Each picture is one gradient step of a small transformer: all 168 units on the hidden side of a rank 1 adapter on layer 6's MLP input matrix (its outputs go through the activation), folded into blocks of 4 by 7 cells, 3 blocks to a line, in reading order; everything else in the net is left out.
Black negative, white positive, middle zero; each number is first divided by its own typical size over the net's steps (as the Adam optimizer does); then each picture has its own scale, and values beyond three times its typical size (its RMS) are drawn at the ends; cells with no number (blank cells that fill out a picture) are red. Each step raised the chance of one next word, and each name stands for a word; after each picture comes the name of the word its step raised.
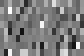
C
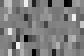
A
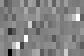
A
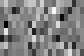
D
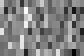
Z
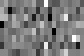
C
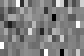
D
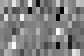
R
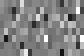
C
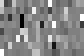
R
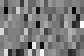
Z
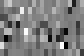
D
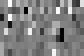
D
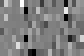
A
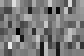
R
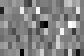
A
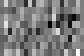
C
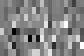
Z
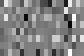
A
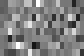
Z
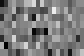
R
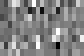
R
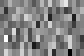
Z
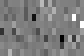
A
